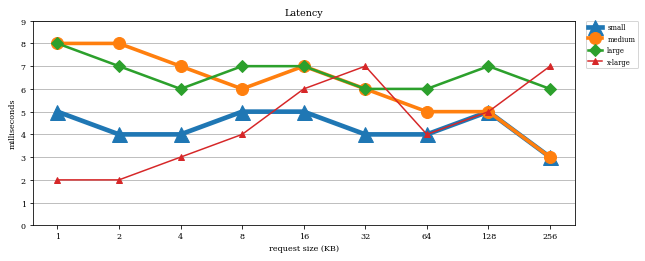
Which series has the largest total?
large
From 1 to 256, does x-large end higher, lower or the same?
higher
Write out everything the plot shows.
Title: Latency
x-axis: request size (KB), ticks 1 2 4 8 16 32 64 128 256
y-axis: milliseconds, ticks 0 1 2 3 4 5 6 7 8 9
Legend: small, medium, large, x-large
Values:
small: 5 4 4 5 5 4 4 5 3
medium: 8 8 7 6 7 6 5 5 3
large: 8 7 6 7 7 6 6 7 6
x-large: 2 2 3 4 6 7 4 5 7
